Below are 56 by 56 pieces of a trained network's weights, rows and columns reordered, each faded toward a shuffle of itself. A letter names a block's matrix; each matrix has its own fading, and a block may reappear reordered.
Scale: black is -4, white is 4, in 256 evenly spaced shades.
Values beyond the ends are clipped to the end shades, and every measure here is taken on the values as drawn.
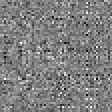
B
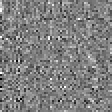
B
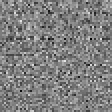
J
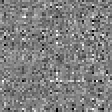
B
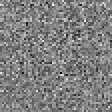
J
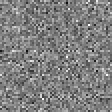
J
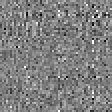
B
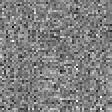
J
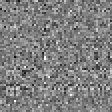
J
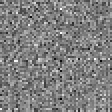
J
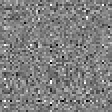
B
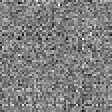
J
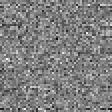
J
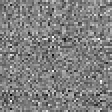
J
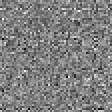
J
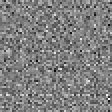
J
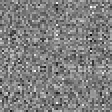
J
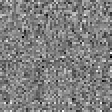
J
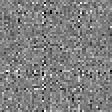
B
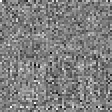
J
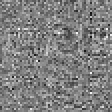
J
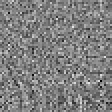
J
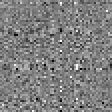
B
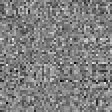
J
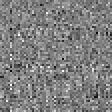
B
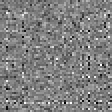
B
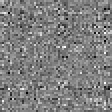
B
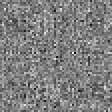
J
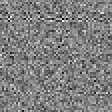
J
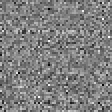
J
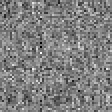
J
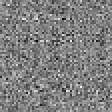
J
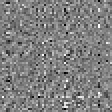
B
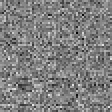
J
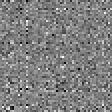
B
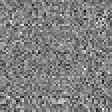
J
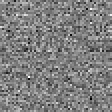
J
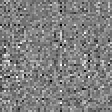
B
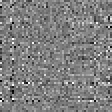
B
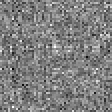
J
